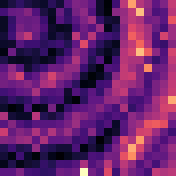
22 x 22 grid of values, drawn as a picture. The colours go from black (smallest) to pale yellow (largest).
A vertical seam about 70% of the way across splits the table, and the right part is higher. On average the colour sits 30% of the way up the scale. Concentric rings centre on the top left.
